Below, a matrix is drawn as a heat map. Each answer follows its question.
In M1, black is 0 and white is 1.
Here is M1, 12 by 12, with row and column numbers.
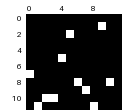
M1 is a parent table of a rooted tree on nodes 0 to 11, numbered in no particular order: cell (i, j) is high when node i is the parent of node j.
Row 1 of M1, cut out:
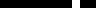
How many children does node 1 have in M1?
1
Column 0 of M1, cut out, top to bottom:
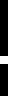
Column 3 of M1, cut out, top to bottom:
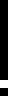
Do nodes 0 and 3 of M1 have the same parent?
no
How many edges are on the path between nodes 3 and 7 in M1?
6
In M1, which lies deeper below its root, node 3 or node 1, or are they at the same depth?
node 3
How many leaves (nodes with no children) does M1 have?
4
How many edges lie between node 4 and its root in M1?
5
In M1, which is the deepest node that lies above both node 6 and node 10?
8
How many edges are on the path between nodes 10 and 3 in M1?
1
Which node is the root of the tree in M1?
11
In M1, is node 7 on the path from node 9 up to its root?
no
